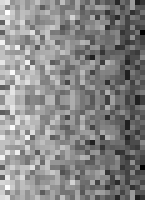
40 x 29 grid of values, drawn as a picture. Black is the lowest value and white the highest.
Histogram: bell-shaped. Odd rows or columns: none. Mirror symmetry: top to bottom. Grain: fine. Slope: up to the left.
